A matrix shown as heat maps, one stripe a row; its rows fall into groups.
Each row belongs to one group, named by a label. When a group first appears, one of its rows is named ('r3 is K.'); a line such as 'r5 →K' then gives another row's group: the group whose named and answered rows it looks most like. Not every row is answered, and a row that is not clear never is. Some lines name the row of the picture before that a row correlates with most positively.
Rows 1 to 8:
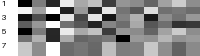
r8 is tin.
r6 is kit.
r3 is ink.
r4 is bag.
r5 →ink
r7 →tin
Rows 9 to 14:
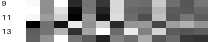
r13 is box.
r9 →tin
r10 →tin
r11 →tin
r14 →bag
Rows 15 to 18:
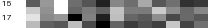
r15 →bag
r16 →tin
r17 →tin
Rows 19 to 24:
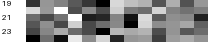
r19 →bag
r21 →kit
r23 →bag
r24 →ink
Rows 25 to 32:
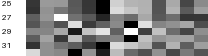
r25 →bag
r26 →bag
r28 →kit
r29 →box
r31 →bag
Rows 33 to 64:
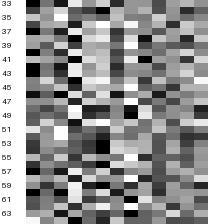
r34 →bag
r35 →tin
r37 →ink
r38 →box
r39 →box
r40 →ink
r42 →ink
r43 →ink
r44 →box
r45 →box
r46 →ink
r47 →box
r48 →kit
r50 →box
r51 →tin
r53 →bag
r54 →bag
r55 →box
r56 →bag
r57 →ink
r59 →kit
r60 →ink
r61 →kit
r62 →box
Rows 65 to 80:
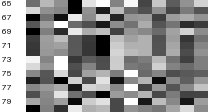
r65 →box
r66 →tin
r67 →ink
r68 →bag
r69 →ink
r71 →bag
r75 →box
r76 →ink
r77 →box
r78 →bag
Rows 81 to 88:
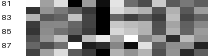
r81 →tin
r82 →bag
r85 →bag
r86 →box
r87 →kit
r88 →bag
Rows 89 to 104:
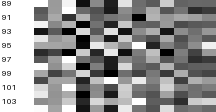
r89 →tin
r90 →bag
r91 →kit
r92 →tin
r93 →ink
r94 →tin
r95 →box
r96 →ink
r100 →box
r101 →tin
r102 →tin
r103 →box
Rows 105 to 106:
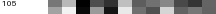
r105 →tin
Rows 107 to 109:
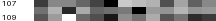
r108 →kit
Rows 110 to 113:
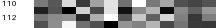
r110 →box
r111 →ink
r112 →box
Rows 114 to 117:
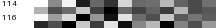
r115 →kit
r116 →tin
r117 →ink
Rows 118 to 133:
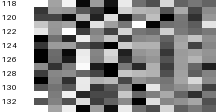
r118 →tin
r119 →bag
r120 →ink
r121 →box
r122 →tin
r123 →ink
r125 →ink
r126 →ink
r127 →kit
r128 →bag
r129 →ink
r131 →tin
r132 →kit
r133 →tin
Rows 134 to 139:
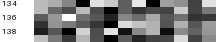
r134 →box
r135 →kit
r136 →bag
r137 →bag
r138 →ink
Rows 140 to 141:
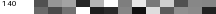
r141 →kit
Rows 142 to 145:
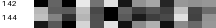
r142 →ink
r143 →kit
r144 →kit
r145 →ink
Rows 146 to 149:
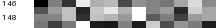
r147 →box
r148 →box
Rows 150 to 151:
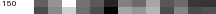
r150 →bag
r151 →bag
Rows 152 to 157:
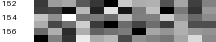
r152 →bag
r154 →tin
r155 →kit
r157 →ink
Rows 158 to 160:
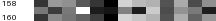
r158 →bag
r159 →kit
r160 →bag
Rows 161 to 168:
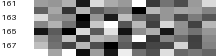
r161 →box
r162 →kit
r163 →tin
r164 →box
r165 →ink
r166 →box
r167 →kit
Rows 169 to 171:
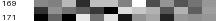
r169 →box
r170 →bag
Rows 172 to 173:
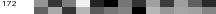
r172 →kit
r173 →kit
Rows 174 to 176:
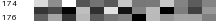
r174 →tin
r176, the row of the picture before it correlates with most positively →173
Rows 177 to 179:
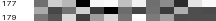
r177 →box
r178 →kit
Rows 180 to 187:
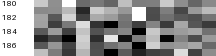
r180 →tin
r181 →box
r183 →kit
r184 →kit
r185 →ink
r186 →kit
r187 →kit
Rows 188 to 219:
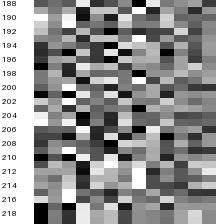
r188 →kit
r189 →box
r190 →tin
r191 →tin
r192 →kit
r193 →box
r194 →bag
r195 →ink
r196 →bag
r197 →ink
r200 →bag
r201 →ink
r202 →tin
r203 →kit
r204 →tin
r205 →tin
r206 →kit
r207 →ink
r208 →bag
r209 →bag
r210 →ink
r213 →box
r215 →bag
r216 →tin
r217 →ink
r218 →ink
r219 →ink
